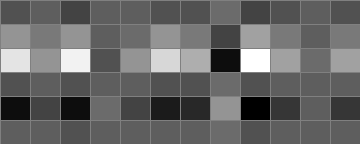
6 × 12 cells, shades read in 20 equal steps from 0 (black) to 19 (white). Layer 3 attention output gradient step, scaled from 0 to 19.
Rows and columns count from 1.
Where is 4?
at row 5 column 10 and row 5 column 12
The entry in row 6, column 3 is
6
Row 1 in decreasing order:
8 7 7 7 7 6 6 6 6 6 5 5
